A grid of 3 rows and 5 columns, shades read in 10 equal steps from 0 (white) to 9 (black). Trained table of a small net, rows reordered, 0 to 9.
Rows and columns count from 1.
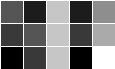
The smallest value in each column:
6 6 2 7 0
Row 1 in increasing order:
2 4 6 8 8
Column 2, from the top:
8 6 7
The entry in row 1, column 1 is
6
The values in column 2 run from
6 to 8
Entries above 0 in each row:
5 5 4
